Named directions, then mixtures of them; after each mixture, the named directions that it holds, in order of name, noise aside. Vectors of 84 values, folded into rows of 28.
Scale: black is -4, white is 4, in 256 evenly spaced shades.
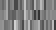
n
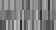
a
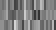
n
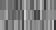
a, n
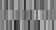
a, n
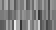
a, n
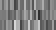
a, n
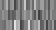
a, n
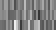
a, n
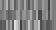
a, n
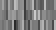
n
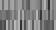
a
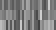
a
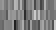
n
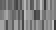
a, n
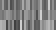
a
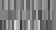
a, n
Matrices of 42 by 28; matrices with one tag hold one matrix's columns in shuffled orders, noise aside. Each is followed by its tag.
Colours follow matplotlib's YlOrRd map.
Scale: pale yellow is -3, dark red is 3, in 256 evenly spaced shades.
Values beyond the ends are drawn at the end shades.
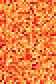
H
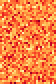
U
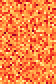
H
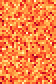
U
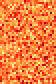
U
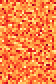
H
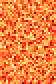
U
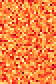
H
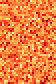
U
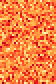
U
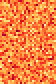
H
